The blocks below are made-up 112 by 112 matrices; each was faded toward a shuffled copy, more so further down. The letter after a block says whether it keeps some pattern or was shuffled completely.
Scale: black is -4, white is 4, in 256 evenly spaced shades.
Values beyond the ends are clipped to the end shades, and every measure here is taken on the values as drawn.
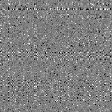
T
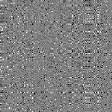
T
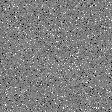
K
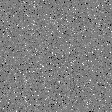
K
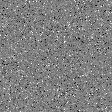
K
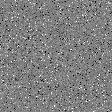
K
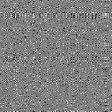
T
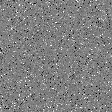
K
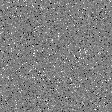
K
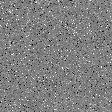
K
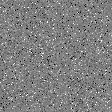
K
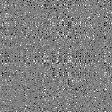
T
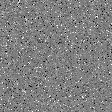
K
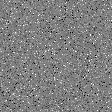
K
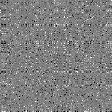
T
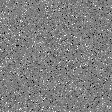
K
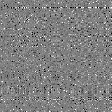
T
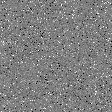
K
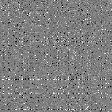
T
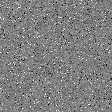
K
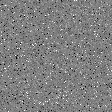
K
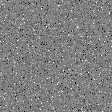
K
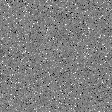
K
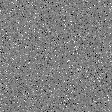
K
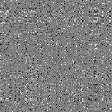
T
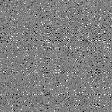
T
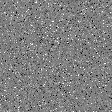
K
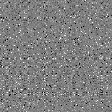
T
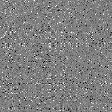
T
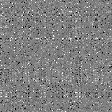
T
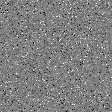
K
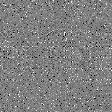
T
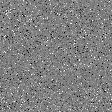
K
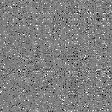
T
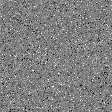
K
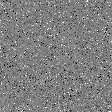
K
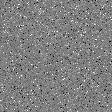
K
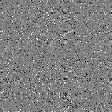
T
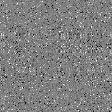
T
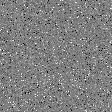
K
